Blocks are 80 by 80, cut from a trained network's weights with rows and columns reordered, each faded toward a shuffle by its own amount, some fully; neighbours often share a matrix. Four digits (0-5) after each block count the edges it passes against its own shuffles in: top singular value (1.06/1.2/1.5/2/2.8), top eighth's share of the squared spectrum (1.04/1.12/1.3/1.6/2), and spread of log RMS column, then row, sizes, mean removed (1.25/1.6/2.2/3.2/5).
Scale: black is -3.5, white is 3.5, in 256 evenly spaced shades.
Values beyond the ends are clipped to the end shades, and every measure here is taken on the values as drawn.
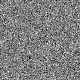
0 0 0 0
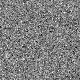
0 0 0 0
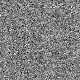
1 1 0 1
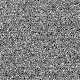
1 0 0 0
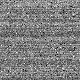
3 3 1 0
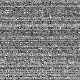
4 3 1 1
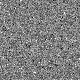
0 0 0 0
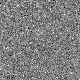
0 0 0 0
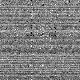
4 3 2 1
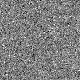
0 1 0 0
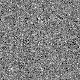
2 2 0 1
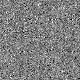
1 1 0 1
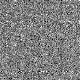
2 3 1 2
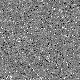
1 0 0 0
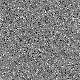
1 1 0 0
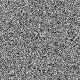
3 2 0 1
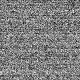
3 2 0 0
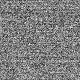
2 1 0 0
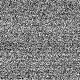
2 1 0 0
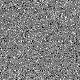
2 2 0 1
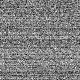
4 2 0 1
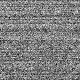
4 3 0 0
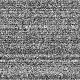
4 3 0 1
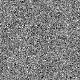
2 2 0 1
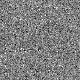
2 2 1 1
